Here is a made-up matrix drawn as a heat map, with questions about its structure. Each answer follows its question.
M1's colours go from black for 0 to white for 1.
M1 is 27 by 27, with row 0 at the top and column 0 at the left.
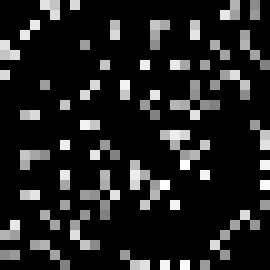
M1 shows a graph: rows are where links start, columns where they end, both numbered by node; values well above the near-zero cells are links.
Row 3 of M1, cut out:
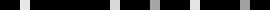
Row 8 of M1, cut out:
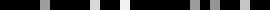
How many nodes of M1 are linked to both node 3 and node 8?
2
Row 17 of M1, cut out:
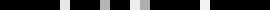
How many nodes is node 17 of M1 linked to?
5
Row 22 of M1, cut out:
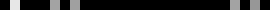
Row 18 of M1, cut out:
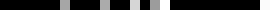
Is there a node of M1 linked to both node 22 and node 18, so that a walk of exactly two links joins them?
no
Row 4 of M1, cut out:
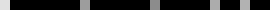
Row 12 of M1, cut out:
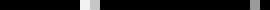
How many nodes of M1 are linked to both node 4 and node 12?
1
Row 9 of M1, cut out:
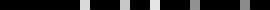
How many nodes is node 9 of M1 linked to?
5
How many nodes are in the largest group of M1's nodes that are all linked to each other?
5
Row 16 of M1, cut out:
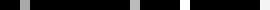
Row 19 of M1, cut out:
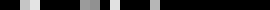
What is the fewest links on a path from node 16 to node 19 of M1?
2
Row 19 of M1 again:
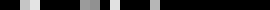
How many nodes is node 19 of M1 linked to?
6
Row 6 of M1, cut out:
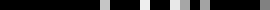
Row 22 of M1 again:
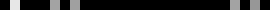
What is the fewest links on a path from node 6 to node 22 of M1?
6
